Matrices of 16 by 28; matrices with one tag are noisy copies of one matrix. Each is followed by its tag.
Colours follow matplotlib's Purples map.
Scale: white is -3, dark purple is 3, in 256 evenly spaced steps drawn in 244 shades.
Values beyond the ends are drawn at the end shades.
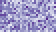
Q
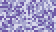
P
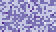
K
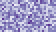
K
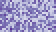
Q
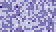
P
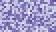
K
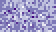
Q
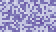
K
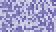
P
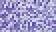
Q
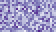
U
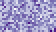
K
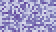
K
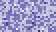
K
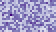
K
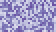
P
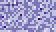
U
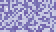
U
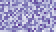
U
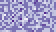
U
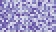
Q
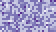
K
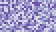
U
